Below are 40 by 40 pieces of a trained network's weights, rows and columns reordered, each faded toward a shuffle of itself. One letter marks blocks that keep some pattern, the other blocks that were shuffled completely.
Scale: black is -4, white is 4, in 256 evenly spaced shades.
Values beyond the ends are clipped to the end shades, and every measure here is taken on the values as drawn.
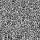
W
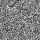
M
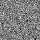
W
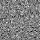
W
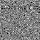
W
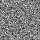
M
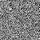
W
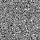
W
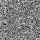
W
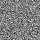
M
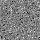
M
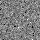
M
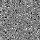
W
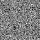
W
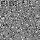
W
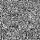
W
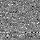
W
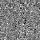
W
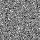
M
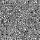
W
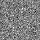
W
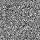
W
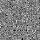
W
